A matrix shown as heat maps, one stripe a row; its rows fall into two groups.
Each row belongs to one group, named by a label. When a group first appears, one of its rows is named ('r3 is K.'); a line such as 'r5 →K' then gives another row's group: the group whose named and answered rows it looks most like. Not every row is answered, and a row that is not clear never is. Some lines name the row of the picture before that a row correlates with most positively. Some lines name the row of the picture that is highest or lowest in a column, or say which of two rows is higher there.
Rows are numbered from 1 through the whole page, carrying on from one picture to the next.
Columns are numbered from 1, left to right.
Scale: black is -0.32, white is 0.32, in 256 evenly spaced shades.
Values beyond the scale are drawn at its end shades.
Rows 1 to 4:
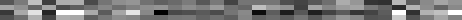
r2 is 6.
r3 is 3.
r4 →3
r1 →3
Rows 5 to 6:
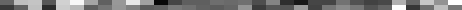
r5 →3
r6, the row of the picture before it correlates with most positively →4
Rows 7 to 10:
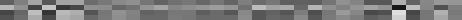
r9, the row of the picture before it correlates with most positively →6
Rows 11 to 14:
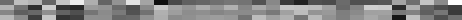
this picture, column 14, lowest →11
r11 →3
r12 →6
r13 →6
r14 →6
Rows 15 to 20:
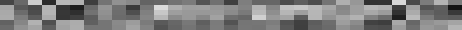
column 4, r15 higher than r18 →No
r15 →3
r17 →6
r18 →6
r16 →6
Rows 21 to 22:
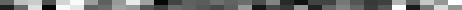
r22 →3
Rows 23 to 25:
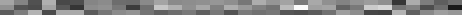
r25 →3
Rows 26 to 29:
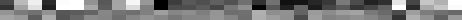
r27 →3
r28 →6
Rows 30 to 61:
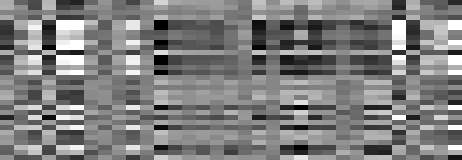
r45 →6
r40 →6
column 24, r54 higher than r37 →Yes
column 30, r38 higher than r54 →No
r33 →6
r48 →6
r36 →3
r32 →6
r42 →3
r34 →3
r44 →3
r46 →6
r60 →3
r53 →3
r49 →6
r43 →3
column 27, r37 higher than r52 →No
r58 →6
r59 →3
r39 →3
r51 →3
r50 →6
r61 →6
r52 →6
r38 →3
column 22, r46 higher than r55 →Yes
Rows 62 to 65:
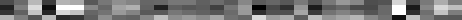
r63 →3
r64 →3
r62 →3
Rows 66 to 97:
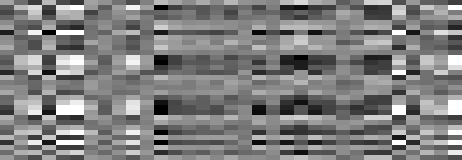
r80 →3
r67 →3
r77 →3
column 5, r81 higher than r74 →No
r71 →6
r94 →3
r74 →6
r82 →6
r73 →6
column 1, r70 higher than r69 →Yes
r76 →6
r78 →3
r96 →3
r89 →6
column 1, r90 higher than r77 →Yes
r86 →3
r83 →6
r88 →3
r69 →3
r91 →3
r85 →3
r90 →6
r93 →6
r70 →6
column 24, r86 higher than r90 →No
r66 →6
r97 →6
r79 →3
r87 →3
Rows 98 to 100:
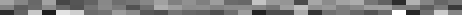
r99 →6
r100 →3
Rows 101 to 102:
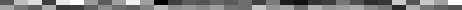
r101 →3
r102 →6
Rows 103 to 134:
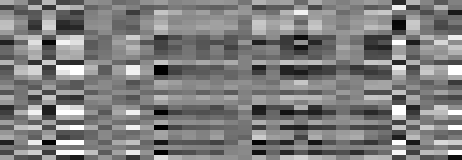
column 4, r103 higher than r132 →Yes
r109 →6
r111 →3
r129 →6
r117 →3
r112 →3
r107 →6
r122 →6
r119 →6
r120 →6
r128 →3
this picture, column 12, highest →134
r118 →3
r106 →6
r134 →6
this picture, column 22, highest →105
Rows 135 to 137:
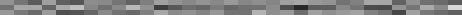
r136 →3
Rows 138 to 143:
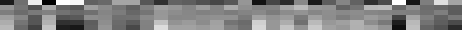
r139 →6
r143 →6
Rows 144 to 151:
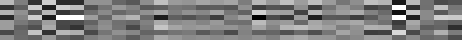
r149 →6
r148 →6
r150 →3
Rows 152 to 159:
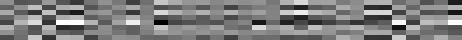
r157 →6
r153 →3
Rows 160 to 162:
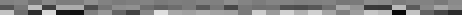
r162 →6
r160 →6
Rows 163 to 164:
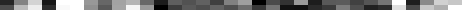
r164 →3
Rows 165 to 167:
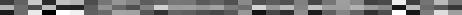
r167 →3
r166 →6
